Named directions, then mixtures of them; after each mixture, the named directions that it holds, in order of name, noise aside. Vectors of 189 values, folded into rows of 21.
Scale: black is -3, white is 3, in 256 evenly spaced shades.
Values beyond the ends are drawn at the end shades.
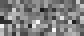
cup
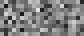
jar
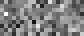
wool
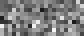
cup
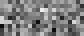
cup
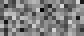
cup, jar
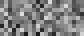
jar, wool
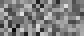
jar, wool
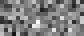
cup, wool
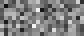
cup, jar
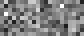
jar, wool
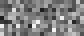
cup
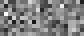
jar, wool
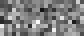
cup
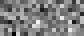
cup, wool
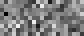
wool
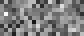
wool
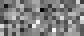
cup, jar
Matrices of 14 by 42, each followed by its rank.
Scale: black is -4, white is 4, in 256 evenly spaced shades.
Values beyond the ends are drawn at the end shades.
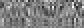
three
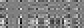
two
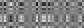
one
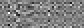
three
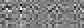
three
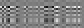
one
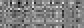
three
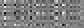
two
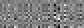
two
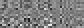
three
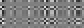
one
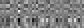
two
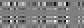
one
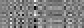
two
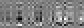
two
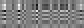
one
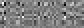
three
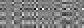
two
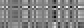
one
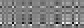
one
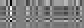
one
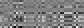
two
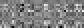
three
